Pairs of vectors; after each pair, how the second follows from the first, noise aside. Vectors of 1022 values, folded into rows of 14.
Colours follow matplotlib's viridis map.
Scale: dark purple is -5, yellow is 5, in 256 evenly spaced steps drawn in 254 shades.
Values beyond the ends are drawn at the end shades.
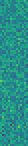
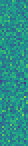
negated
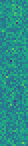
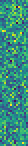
scaled up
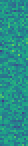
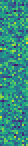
scaled up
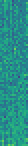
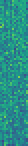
negated
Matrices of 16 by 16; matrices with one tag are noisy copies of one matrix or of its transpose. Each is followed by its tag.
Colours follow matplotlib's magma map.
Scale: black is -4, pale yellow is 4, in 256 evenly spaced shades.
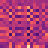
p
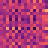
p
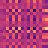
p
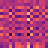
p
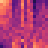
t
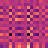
p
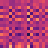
p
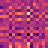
p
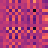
p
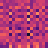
p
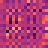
p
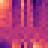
t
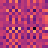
p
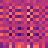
p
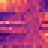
t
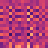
p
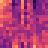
t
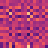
p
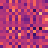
p
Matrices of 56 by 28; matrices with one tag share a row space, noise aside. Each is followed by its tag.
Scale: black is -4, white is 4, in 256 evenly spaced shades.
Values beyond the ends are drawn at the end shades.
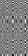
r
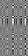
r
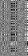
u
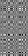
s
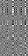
r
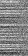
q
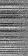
q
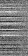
q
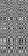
s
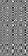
r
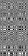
s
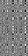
r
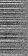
q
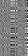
u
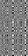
r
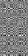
s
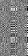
u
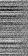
q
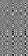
r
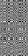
s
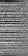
q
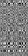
s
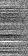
q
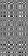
s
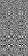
s
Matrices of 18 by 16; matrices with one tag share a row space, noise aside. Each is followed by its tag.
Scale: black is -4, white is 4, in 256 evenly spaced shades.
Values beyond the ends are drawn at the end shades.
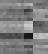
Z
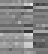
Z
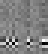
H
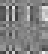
H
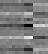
Z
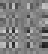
H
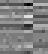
Z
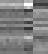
Z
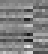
Z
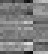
Z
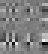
H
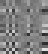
H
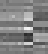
Z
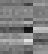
Z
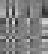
H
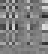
H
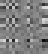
H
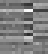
Z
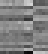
Z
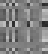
H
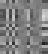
H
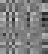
H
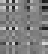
H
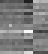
Z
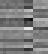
Z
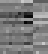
Z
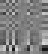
H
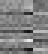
Z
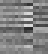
Z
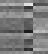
Z
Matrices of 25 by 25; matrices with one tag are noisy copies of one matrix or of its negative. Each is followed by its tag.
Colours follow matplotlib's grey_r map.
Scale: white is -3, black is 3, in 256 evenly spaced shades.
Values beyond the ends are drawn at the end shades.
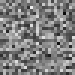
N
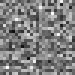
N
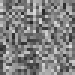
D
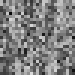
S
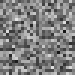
N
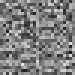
N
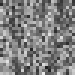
S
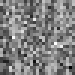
S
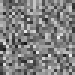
D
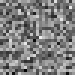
N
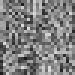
D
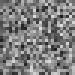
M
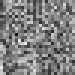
D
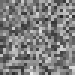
M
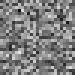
N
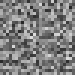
N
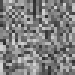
D
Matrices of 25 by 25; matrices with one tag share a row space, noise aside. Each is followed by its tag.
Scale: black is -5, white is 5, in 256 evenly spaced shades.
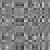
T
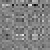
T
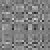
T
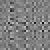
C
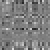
T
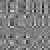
C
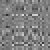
T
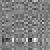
T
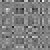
T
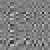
C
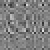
C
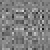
T
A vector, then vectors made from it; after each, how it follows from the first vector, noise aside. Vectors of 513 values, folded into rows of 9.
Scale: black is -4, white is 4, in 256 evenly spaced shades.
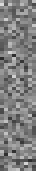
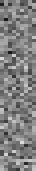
negated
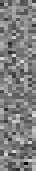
negated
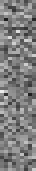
wrapped around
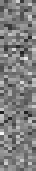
wrapped around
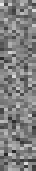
copied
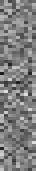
wrapped around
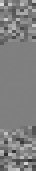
partly zeroed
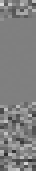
partly zeroed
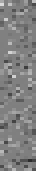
partly zeroed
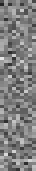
negated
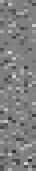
partly zeroed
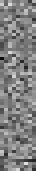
copied
